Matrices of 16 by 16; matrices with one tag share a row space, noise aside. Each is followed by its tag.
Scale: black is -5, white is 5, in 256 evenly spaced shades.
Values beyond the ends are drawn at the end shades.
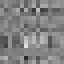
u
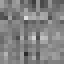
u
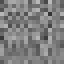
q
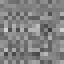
q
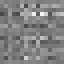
u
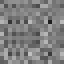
q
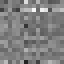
u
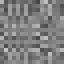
q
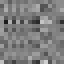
q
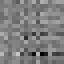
u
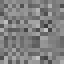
q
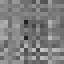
u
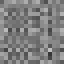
q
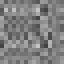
q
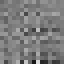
u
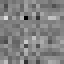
u
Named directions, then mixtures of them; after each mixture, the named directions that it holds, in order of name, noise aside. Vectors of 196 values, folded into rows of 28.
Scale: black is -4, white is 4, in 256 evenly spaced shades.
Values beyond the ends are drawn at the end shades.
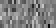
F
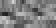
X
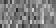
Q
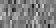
F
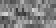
Q, X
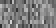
F, Q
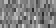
F, Q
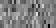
F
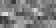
X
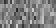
Q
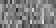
Q
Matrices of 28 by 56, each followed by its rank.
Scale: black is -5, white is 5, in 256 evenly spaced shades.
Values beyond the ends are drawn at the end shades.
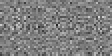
five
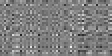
three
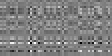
two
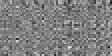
five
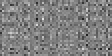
five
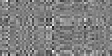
three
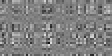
three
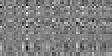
three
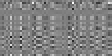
two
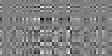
two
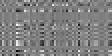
two
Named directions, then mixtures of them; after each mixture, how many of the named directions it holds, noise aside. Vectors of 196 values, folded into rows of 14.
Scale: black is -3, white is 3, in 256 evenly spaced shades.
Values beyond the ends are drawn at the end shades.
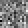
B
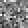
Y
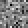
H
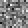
two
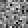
one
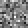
three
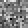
one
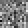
one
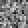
two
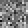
one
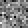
two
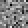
one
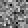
three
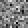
two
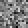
three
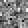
two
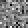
one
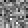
two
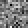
one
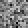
three
